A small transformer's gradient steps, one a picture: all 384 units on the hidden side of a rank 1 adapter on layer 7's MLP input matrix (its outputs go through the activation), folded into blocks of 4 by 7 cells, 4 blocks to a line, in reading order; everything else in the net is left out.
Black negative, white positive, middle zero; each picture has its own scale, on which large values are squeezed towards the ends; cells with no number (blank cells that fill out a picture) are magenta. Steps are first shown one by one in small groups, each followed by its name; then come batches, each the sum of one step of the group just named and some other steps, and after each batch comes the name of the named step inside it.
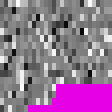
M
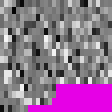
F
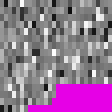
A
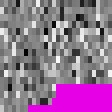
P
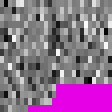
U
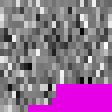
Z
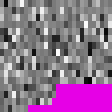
U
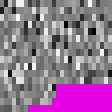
F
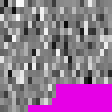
U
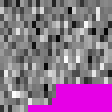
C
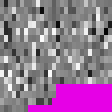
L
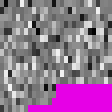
C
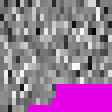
C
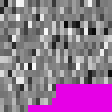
L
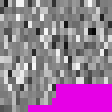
L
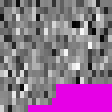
C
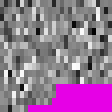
C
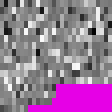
L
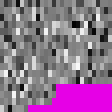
C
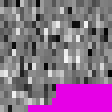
C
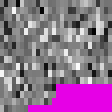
L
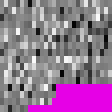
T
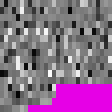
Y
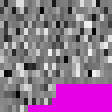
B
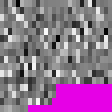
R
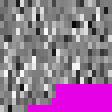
R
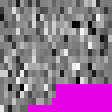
T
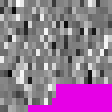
B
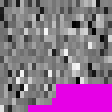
Y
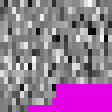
T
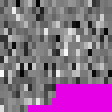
R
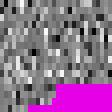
Y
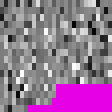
Y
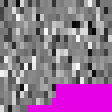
R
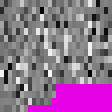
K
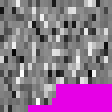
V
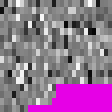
V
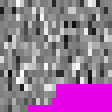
V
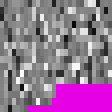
V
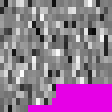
V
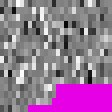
V
